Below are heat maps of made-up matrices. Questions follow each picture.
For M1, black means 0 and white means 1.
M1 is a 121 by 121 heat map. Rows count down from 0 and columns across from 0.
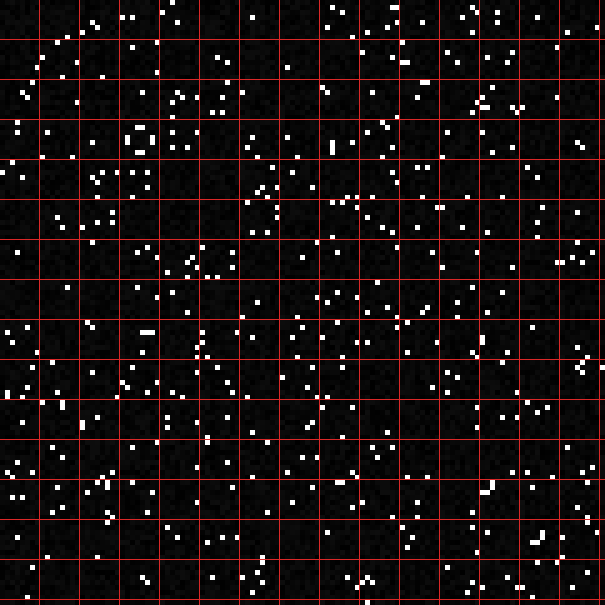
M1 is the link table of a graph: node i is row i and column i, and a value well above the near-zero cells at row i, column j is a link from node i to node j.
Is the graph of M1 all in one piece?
no
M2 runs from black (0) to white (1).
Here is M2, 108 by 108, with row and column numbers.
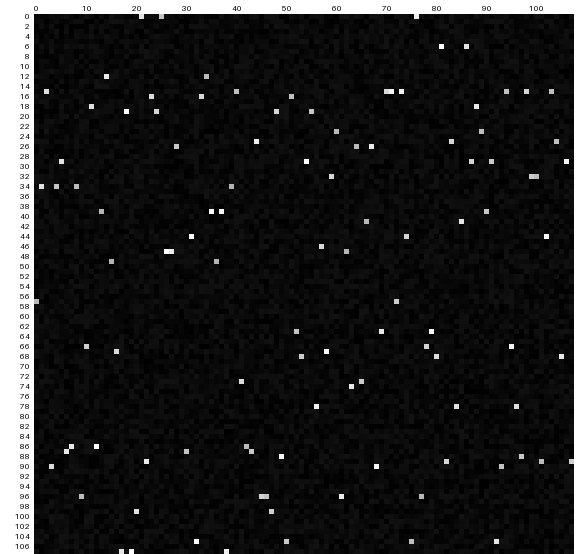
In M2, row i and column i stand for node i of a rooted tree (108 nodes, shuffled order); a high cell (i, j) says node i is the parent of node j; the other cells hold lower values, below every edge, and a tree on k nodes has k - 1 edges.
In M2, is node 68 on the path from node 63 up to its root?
yes
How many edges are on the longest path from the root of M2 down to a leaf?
36
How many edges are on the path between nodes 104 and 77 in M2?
6
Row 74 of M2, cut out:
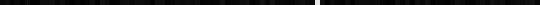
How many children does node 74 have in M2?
1
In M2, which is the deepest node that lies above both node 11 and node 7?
86
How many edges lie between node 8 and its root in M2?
6
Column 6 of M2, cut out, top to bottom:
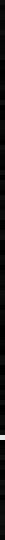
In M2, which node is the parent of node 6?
87
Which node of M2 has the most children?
15
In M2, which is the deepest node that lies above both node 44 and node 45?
96
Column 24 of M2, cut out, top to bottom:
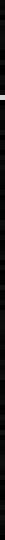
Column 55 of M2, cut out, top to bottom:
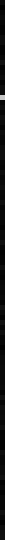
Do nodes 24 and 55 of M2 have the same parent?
yes
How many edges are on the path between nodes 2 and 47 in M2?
12
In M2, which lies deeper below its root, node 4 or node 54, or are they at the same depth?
node 4
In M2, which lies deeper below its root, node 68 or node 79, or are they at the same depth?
node 79
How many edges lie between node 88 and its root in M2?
21
